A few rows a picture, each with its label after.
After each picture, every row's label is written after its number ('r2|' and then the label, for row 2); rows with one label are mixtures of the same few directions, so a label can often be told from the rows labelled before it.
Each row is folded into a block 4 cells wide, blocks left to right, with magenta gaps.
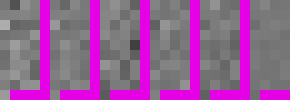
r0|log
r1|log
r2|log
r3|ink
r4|log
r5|log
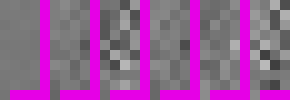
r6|log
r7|log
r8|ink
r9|log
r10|log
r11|ink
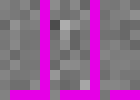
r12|ink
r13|ink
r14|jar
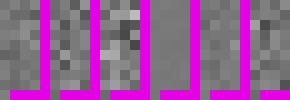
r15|jar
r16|ink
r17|jar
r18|log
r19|log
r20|ink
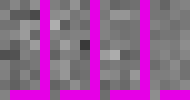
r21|jar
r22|log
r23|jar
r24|log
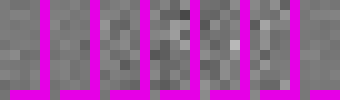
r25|jar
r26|log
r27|ink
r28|jar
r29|log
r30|ink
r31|jar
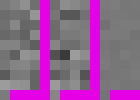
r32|jar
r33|jar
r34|log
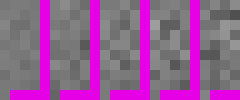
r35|ink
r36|log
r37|ink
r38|ink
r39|jar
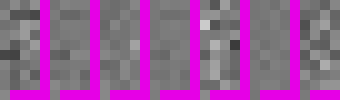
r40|jar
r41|jar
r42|log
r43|jar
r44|log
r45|ink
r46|ink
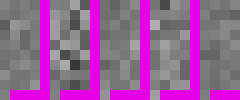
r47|ink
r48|ink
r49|log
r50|log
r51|jar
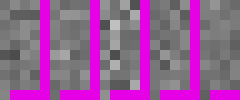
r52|jar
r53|jar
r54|ink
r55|ink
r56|log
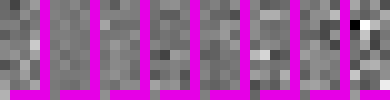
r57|log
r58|ink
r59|log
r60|jar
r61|jar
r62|jar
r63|jar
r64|ink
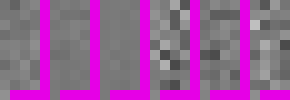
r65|log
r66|jar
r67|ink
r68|ink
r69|jar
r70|log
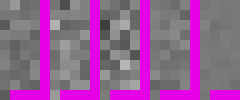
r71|log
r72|log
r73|ink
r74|jar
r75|ink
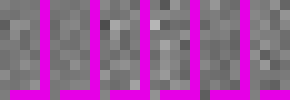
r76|ink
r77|ink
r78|ink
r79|log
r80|log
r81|ink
